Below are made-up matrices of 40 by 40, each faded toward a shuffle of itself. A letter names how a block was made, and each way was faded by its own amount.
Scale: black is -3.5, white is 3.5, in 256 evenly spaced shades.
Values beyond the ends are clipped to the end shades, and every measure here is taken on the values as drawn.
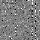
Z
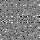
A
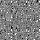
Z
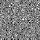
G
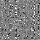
Z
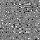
A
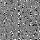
Z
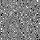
Z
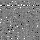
A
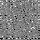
A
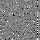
Z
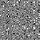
Z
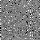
Z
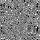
Z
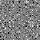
Z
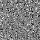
G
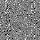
Z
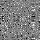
A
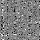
Z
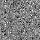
G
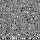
A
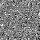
G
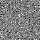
G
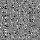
Z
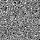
G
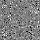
Z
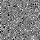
G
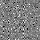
Z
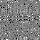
A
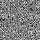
G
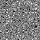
G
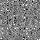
G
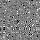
A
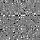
A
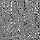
Z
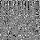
A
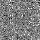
G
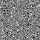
G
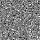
G
